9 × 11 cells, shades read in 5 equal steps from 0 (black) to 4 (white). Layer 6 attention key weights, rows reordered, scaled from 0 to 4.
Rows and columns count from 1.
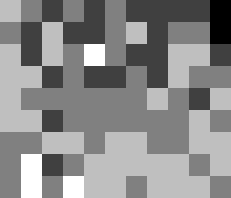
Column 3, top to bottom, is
1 3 3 1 2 1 3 1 2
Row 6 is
3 3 1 2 2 2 2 2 2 3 2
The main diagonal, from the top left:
3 1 3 2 2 2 3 3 3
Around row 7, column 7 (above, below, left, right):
2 3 3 2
